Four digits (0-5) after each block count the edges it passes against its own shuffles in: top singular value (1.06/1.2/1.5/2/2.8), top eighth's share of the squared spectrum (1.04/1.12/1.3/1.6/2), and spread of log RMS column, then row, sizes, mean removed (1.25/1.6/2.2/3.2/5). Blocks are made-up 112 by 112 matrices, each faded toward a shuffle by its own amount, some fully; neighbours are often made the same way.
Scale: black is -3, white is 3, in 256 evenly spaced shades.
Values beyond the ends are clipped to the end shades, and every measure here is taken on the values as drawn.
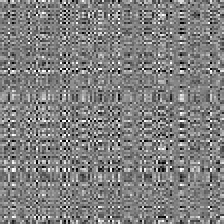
5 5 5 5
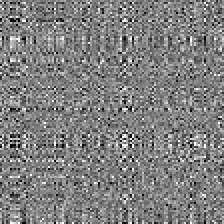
5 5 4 4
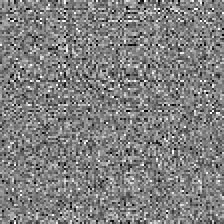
5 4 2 3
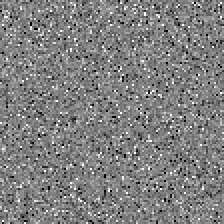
0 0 0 0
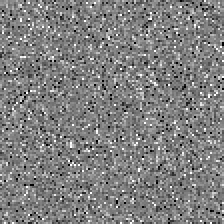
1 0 0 0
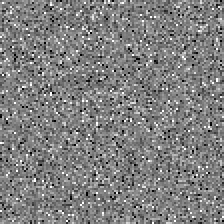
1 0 0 0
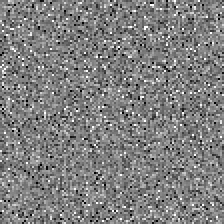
3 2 1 0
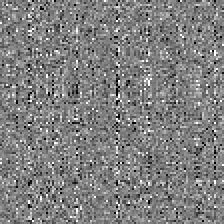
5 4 3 2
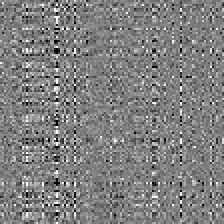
5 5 4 4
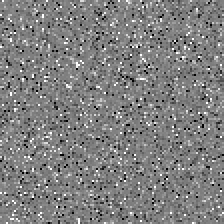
0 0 0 0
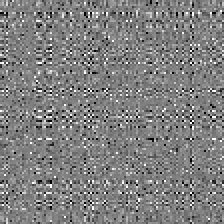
5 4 4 4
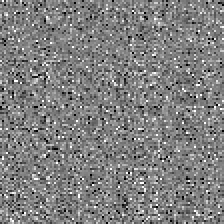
4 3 2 2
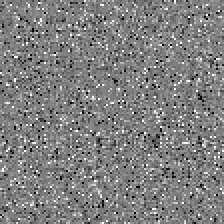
3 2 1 0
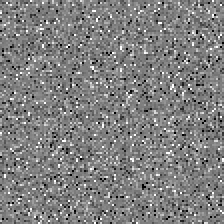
2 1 0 0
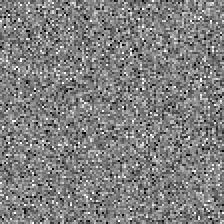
0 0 0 0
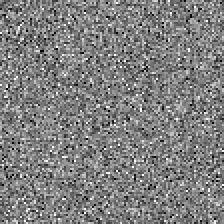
3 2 0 0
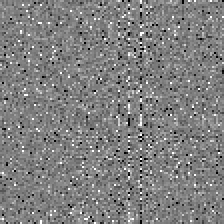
4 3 2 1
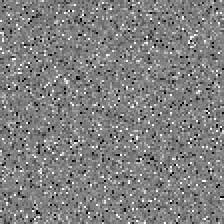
0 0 0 0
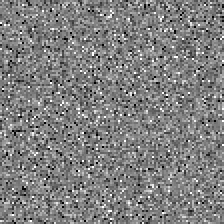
0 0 0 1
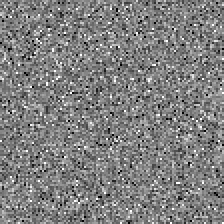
0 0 0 0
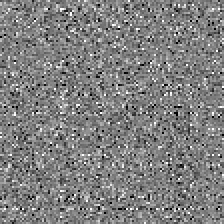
4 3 2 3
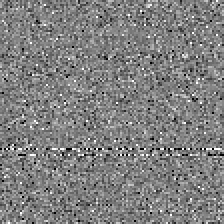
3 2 0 3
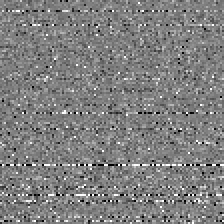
3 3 0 4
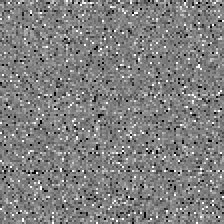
1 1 0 2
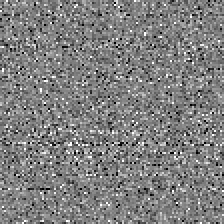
1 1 0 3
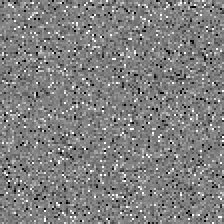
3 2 0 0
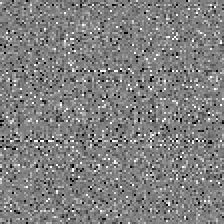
4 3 1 2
